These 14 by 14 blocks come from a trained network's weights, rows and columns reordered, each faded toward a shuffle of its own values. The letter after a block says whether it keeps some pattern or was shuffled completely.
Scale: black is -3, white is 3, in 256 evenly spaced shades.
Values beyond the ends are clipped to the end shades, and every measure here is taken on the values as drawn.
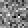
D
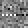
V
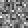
D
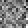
V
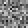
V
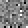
D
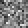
D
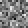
D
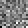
V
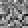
V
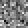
V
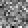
V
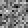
D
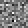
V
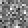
D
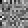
V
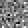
D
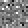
D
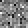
D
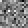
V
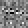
V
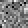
D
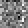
V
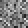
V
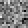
V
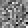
D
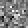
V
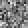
D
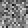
D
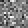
V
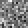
D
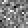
D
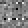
V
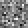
D
